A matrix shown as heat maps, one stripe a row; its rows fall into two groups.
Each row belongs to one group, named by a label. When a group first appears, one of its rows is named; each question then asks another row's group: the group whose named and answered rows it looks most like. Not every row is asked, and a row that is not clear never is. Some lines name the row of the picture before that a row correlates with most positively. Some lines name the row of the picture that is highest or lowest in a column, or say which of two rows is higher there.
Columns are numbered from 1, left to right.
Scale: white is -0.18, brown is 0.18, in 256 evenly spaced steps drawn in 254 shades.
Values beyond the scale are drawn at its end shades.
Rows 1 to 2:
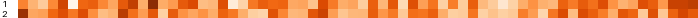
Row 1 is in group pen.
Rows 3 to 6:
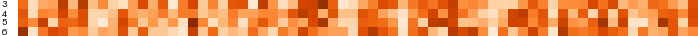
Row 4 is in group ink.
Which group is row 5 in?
ink
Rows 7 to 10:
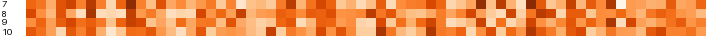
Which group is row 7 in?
pen
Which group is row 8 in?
ink
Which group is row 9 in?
pen
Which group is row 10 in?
ink
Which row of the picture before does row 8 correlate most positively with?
6
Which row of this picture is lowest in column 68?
8
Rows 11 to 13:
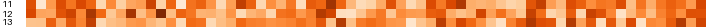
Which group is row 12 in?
pen
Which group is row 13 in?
ink
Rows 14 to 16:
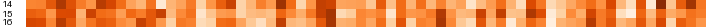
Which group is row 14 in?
pen
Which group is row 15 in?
pen
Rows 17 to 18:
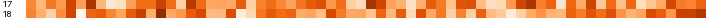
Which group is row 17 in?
ink
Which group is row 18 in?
pen
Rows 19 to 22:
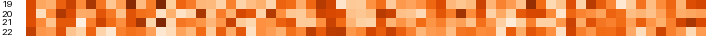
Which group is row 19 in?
pen
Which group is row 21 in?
pen
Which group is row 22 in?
ink
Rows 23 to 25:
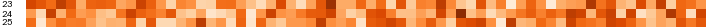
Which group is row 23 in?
pen
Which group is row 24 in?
ink
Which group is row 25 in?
ink
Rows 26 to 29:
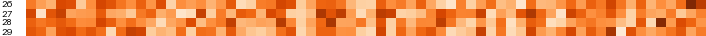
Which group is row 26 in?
pen
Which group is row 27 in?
ink
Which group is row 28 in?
pen
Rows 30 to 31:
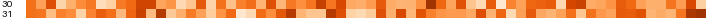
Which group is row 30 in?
ink
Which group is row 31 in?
pen
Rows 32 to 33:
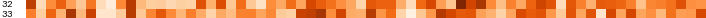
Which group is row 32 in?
ink
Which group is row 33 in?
ink
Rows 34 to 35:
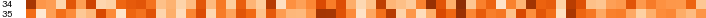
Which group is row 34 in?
ink
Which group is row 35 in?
ink
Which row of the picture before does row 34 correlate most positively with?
32
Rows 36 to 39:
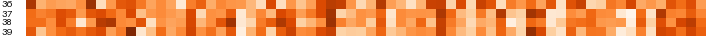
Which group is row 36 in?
ink
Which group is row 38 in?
pen
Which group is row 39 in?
pen
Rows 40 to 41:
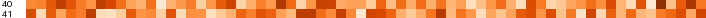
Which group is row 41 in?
ink
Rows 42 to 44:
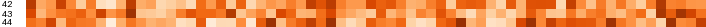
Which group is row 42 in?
ink
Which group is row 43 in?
pen
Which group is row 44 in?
ink
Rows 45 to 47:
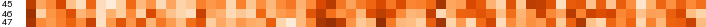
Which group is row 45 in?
ink
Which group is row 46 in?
ink
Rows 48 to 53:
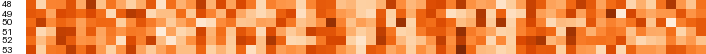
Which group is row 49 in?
pen
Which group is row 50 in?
pen
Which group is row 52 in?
ink
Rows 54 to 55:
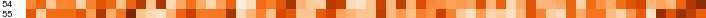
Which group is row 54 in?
pen
